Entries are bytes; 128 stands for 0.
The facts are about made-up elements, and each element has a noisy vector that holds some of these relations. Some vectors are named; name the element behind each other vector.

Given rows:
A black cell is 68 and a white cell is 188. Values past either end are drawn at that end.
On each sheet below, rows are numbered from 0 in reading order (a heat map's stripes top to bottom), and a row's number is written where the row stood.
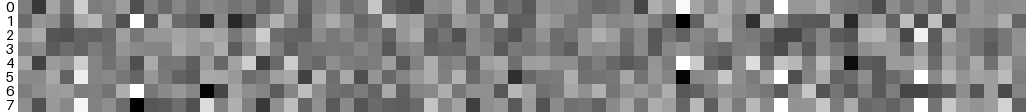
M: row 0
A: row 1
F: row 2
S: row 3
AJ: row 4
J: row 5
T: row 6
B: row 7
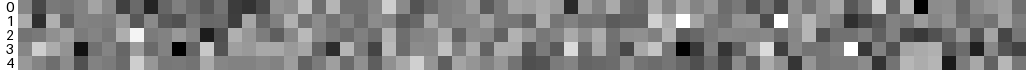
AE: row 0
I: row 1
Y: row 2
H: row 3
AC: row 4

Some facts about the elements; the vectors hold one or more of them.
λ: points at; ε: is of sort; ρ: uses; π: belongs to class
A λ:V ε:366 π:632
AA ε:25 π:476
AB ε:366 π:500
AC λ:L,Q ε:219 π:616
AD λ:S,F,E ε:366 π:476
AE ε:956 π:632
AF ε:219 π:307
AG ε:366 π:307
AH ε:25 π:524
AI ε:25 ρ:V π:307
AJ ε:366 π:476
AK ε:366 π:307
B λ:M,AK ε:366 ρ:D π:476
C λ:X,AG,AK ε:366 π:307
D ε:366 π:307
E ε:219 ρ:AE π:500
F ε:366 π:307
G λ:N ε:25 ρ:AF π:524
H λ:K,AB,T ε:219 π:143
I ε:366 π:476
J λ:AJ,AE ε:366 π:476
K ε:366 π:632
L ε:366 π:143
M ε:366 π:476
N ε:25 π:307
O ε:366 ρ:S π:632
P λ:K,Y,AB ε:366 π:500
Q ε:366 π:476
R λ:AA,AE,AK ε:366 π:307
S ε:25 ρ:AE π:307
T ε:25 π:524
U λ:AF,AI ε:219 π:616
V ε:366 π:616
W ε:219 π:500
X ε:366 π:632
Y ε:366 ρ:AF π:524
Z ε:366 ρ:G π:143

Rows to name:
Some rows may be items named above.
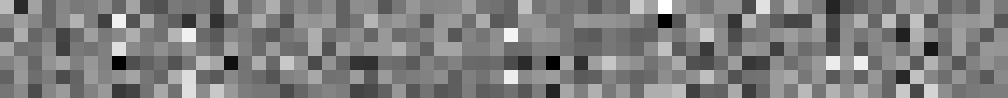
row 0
I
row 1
A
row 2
E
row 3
V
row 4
C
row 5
E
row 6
AK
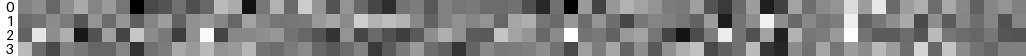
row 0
C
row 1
L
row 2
P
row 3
AG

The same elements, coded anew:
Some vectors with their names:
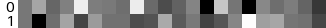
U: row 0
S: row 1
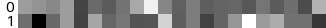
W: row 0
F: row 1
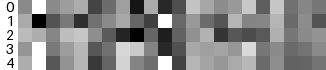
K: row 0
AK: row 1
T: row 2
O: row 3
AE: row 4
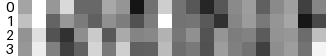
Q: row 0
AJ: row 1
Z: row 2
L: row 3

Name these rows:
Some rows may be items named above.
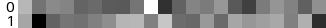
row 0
P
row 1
C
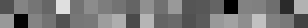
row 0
V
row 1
D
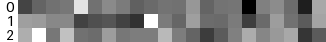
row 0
V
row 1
AB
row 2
I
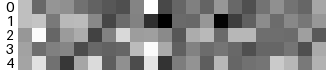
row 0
P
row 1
G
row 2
X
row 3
W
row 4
H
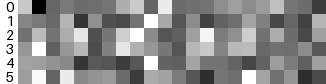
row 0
R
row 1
E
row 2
A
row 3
X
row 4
AB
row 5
AD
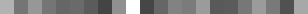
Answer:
P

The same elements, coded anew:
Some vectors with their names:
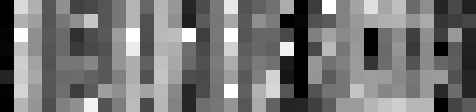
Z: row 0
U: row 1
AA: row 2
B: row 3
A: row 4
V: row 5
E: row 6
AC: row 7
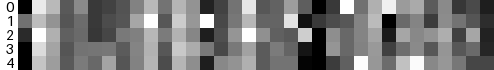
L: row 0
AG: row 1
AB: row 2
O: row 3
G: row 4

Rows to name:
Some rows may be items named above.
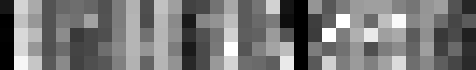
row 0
V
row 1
G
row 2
L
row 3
W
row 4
H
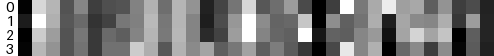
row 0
L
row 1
AB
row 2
P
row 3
AD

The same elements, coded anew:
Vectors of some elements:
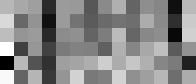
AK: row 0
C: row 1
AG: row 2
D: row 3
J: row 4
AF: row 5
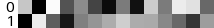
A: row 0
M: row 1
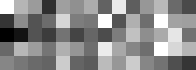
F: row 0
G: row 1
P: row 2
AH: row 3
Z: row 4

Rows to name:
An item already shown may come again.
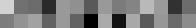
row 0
R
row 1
X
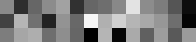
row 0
H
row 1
AD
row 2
X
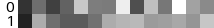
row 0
G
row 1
Q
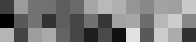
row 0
Q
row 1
AB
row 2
K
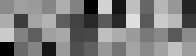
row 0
AE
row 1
K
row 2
L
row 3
W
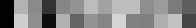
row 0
I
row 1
E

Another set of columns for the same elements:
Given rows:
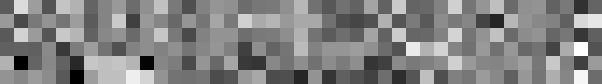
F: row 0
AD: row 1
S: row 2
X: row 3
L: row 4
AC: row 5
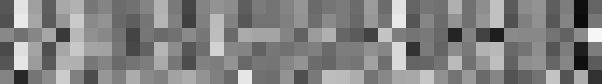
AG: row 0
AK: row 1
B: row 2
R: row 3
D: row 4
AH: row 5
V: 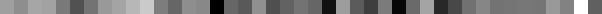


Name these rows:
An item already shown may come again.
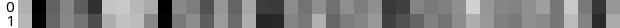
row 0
L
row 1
Z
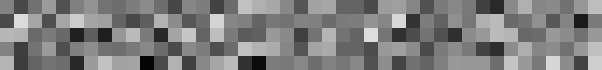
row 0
Q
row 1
R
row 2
P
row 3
Q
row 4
H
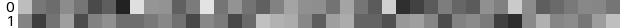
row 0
E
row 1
Q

